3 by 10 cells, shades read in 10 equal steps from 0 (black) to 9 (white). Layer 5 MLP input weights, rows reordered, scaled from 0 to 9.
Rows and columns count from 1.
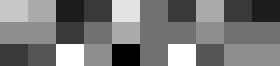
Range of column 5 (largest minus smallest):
8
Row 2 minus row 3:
3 2 -7 -1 6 0 -5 2 -1 -1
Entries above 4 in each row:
4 4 5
